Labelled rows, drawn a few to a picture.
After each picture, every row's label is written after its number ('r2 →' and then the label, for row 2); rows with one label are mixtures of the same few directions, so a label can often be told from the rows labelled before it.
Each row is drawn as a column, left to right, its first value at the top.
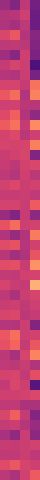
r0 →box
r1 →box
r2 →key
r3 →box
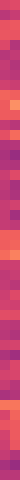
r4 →key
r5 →key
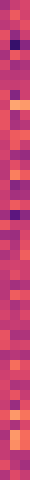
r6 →box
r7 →key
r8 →key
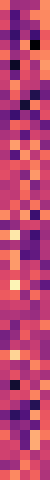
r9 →box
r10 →box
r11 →key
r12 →key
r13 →box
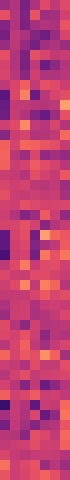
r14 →key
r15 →box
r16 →box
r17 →key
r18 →box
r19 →box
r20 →key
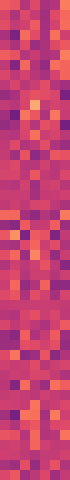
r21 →box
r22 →box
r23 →box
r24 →key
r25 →box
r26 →box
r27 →box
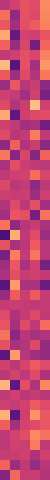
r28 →box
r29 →box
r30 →box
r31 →key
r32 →box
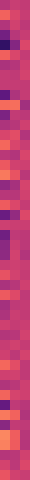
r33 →key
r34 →key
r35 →key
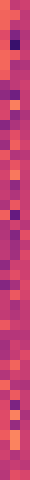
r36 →box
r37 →key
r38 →box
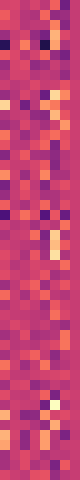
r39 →key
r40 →box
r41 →key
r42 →box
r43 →key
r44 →key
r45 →box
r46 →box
